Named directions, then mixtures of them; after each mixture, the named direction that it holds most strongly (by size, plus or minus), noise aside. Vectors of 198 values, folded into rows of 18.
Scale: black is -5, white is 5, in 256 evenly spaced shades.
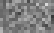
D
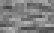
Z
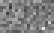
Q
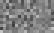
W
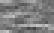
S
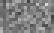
D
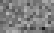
Q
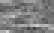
S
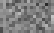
D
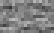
Z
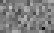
Q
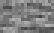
Z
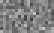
W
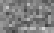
Z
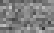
Q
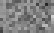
D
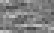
S
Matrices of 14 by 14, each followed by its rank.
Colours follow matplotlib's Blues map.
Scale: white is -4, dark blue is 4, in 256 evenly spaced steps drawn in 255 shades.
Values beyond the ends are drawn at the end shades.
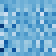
two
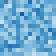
full rank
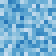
full rank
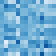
three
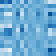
two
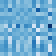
two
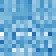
three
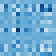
two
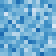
full rank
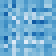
three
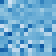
three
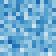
full rank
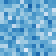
full rank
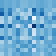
two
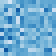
three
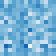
three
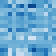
two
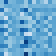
three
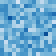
full rank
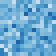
full rank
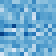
three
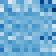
two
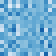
three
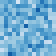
full rank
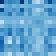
two
